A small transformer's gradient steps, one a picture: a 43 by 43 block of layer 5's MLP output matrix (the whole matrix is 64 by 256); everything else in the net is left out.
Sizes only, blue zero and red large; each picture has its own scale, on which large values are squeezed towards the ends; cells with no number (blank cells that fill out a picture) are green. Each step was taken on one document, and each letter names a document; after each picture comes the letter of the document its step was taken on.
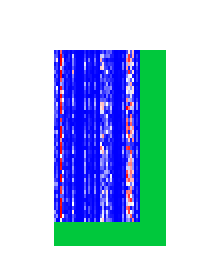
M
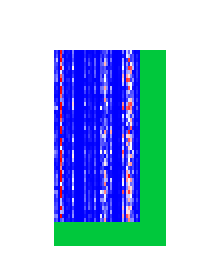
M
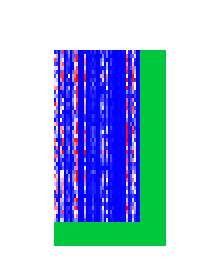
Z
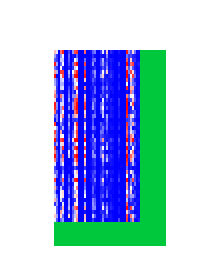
Z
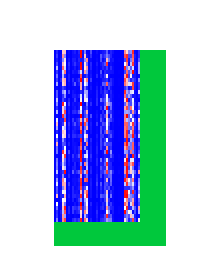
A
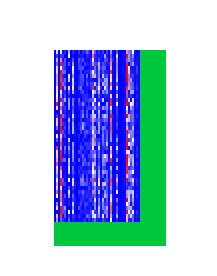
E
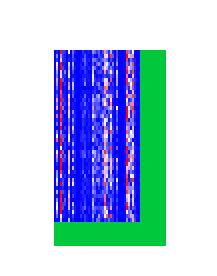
E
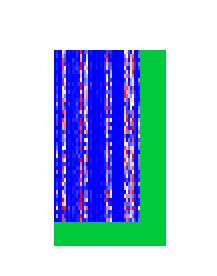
A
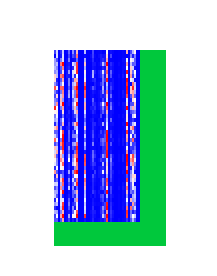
Z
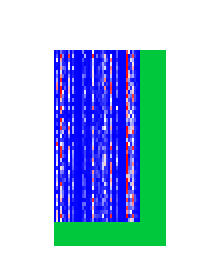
E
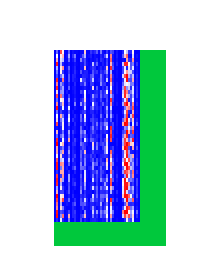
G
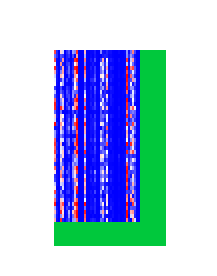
Z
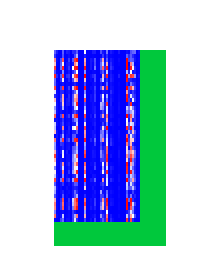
Z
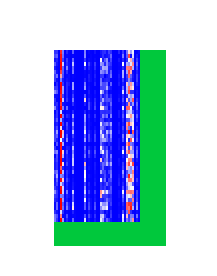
M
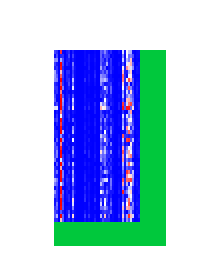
M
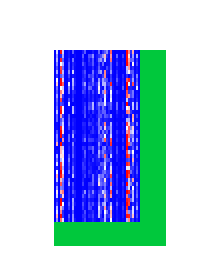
E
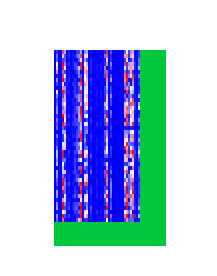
A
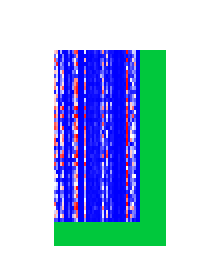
Z
